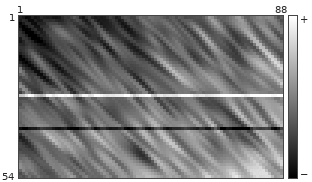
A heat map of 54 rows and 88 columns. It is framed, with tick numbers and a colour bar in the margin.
The halves do not mirror each other. The ninth with the lowest average is the top left. Rows 27 and 38 differ from the rows beside them. The ninth with the highest average is the bottom right. Values rise toward the bottom right.
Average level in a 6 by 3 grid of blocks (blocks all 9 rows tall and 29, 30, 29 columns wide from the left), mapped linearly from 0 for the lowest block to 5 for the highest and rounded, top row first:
0 1 3 / 1 2 3 / 2 3 4 / 2 3 3 / 3 3 3 / 3 4 5
